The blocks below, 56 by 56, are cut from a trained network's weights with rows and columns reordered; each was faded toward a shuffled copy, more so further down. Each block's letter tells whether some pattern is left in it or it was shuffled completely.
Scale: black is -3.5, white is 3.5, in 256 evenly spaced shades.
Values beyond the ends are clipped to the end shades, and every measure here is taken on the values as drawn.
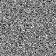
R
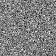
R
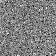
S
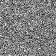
S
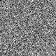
R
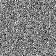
S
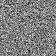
S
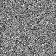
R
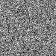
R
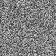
R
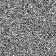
R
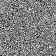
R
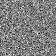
S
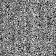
R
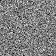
S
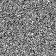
S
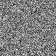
S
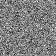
S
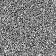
S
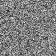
R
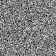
S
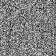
R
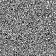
R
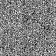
R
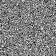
S
